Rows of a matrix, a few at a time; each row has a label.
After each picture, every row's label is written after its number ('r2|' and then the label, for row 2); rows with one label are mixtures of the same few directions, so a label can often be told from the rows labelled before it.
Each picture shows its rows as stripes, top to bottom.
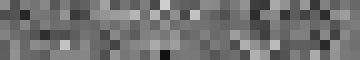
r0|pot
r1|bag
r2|pot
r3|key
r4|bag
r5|pot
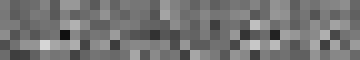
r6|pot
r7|pot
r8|pot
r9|bag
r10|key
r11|bag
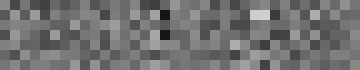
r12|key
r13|pot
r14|bag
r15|pot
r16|key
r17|key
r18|key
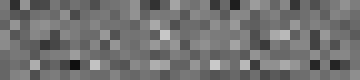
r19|key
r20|bag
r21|key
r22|pot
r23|key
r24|pot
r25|pot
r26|pot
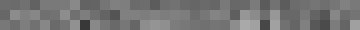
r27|pot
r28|bag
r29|key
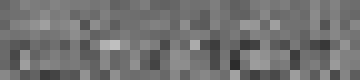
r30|key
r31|key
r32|key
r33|pot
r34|bag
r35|key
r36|key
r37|key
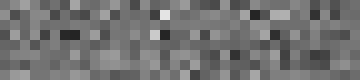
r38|bag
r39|pot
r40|pot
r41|pot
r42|pot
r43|bag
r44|bag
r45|bag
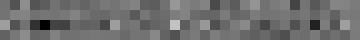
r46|key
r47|bag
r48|key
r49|pot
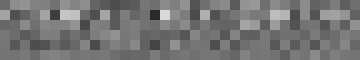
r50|bag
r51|pot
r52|key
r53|bag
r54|key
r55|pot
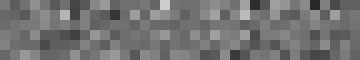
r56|pot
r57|bag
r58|key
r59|pot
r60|key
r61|bag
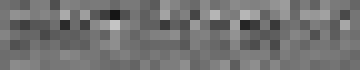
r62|pot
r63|bag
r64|bag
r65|key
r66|bag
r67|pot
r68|bag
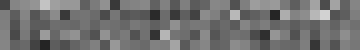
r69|key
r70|bag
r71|key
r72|pot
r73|key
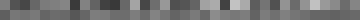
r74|bag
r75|pot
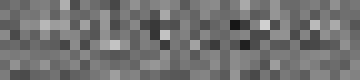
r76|bag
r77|pot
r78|key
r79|pot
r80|bag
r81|bag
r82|key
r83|bag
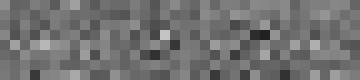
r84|pot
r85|bag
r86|key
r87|pot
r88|key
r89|key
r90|pot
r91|pot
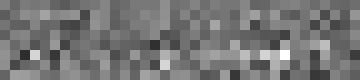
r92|pot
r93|key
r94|pot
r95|pot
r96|bag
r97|pot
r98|pot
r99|bag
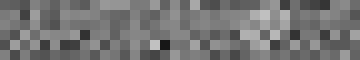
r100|bag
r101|pot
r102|pot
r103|key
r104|pot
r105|key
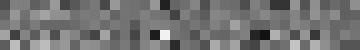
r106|pot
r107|key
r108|key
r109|pot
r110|key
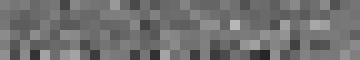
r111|bag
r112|bag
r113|bag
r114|pot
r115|key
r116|pot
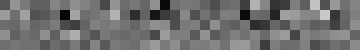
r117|pot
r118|bag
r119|pot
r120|pot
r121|key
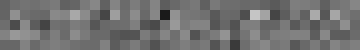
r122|pot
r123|pot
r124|key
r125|bag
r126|key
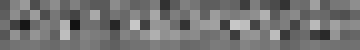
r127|pot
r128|pot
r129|bag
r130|bag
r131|bag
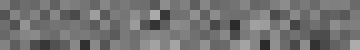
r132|pot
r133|pot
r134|key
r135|bag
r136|key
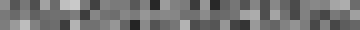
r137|pot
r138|key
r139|bag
